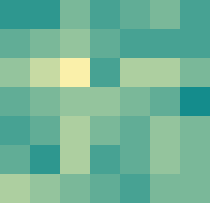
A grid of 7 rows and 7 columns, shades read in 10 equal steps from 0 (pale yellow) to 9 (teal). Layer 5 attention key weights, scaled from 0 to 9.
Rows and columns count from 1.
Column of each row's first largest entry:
1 5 4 7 1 2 5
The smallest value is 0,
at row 3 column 3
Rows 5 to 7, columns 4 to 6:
5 6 4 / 7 6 4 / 6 7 5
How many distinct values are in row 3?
6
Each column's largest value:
8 8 5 7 7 7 9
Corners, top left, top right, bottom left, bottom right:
8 7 3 5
